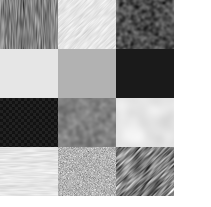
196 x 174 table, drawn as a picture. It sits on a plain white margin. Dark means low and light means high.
It is made of 4 by 3 panels. Panel 1,1: middling, streaked downward. Panel 1,2: very high, slanting up to the right, faint in contrast. Panel 1,3: low, blotchy. Panel 2,1: very high, flat. Panel 2,2: high, flat. Panel 2,3: very low, flat. Panel 3,1: very low, checkered, faint in contrast. Panel 3,2: middling, blotchy, faint in contrast. Panel 3,3: very high, smooth, faint in contrast. Panel 4,1: very high, streaked across, faint in contrast. Panel 4,2: high, fine-grained. Panel 4,3: middling, slanting up to the right, strong in contrast.
